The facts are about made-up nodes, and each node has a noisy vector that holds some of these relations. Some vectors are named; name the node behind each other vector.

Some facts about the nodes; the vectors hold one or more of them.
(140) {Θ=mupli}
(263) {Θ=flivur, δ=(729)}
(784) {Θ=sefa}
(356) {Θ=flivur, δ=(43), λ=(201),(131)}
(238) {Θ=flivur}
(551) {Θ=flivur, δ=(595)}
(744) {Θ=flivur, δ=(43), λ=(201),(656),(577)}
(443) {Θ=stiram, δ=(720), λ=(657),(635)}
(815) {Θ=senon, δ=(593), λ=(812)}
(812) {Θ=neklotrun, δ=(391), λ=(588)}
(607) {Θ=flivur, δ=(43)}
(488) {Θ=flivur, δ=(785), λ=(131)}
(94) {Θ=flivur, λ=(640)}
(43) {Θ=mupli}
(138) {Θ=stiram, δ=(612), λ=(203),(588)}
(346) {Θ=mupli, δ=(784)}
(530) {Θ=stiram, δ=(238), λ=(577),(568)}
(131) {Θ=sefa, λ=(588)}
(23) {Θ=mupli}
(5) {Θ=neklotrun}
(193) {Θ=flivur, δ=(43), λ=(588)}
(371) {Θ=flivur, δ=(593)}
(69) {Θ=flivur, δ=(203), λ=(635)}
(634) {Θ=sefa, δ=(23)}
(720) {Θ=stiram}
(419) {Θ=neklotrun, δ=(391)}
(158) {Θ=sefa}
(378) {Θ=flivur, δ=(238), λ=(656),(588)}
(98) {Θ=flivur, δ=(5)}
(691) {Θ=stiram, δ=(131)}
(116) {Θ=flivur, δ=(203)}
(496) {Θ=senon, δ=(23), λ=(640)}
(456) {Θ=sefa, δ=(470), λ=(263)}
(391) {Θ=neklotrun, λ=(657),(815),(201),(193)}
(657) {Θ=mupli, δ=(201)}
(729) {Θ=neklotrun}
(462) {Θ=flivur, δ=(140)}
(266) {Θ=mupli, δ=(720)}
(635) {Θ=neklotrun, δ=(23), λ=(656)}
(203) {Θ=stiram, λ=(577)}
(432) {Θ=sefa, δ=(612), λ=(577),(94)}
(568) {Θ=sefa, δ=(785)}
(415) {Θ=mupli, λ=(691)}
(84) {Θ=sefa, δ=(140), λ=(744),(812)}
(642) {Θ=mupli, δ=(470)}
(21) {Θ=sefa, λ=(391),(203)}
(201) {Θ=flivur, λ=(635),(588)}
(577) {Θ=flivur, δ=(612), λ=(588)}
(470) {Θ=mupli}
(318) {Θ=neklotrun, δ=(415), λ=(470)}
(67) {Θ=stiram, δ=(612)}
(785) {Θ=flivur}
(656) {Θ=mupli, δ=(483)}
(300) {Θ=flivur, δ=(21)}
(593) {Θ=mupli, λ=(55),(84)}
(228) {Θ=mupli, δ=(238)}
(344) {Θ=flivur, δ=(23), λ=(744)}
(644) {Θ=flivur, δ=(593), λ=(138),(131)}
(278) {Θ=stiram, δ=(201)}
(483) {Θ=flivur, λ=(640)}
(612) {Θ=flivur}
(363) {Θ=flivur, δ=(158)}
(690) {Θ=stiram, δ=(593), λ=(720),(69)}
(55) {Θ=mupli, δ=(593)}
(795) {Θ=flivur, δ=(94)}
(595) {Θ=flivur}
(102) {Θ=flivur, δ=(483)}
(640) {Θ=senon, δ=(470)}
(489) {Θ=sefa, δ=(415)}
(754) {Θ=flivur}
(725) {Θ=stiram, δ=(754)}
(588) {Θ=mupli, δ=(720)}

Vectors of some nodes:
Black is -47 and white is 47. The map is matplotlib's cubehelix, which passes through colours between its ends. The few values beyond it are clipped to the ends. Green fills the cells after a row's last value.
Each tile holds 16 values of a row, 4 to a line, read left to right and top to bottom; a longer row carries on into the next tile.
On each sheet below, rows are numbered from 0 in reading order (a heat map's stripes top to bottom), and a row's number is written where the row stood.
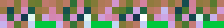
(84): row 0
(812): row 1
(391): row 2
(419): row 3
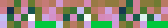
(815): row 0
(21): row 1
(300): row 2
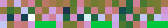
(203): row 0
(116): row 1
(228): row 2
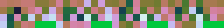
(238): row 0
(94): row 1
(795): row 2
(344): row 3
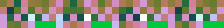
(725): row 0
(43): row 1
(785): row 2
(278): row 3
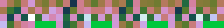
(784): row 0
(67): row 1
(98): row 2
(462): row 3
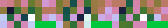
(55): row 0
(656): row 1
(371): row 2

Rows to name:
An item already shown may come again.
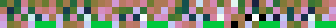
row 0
(634)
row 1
(635)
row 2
(201)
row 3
(483)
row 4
(318)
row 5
(657)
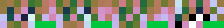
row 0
(657)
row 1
(635)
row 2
(378)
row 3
(470)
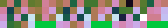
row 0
(577)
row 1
(69)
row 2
(720)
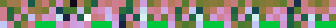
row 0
(530)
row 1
(720)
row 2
(612)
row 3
(488)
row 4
(488)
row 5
(67)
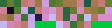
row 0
(496)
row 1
(530)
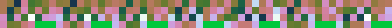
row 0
(266)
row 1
(607)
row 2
(356)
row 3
(69)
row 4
(483)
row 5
(432)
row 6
(131)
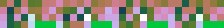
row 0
(138)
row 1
(131)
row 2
(644)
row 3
(356)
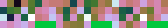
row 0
(720)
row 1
(443)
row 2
(593)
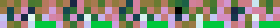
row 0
(657)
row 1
(102)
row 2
(419)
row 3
(691)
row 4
(415)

